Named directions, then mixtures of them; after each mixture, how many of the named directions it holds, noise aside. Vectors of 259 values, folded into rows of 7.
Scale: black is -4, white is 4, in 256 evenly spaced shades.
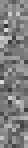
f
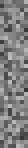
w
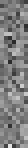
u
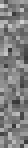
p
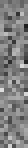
three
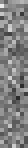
three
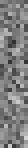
two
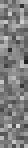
three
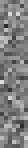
one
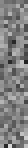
three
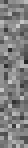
two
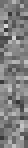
one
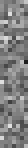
three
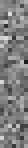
three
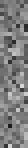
one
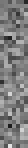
three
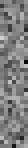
three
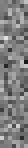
three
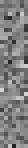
three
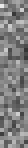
two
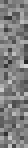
three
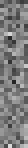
one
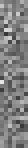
three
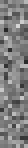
two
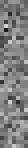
one
